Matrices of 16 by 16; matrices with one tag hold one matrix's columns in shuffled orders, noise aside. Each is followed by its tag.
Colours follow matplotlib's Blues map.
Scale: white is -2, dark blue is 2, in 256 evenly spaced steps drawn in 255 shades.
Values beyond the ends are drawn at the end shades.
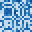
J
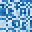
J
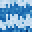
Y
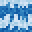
Y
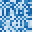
J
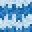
Y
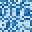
J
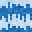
Y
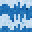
Y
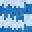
Y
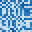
J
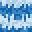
Y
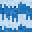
Y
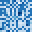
J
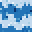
Y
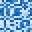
J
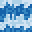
Y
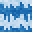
Y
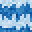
Y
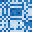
J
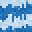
Y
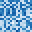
J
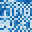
J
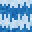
Y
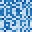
J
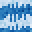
Y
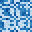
J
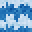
Y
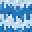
Y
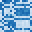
J
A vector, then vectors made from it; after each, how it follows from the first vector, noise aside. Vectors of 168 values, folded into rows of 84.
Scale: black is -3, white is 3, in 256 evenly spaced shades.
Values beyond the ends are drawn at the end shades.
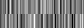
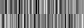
wrapped around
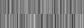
shrunk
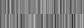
shrunk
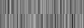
shrunk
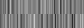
shrunk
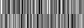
wrapped around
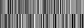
sign-scrambled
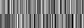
sign-scrambled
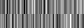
wrapped around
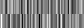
wrapped around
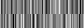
wrapped around
